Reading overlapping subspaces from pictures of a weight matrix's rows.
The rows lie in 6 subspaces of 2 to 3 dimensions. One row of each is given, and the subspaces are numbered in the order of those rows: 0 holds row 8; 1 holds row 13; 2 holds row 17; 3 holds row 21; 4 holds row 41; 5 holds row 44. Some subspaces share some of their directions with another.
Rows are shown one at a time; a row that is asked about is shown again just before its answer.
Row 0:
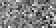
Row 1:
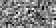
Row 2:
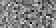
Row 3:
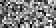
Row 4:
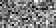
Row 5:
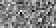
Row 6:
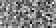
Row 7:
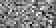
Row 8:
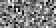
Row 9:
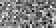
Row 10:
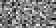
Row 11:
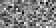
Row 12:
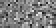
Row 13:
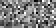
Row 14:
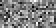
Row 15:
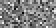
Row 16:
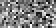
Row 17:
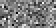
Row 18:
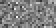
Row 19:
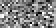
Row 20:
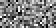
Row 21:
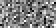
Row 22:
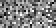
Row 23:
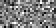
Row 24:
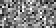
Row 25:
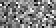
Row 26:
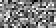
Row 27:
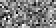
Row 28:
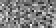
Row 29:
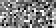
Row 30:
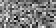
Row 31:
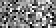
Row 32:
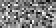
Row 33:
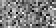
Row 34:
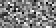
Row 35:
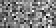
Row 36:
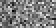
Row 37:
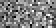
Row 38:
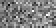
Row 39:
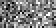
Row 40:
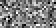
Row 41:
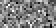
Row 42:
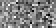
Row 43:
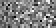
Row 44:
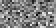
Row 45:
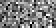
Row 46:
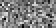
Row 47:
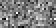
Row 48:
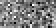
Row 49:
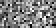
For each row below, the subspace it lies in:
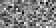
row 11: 0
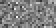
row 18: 4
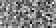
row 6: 0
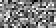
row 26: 5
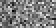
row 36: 2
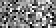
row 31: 4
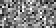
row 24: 3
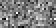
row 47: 2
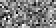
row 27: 2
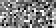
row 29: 1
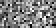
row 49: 3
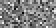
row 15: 0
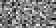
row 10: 2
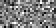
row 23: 0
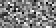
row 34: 0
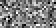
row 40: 2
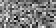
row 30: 5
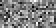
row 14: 5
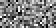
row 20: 0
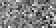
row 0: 4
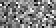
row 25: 1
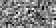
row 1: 2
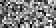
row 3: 4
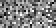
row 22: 0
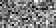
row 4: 5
